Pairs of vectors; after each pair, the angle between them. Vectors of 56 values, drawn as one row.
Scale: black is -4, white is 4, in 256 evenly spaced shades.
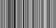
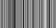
nearly parallel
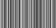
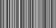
nearly opposite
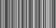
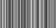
orthogonal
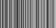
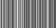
nearly opposite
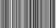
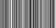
nearly parallel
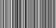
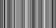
partly opposed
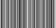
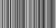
partly aligned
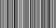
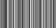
nearly opposite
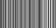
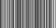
orthogonal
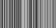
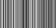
nearly opposite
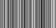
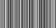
partly aligned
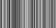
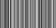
partly opposed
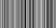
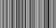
partly aligned
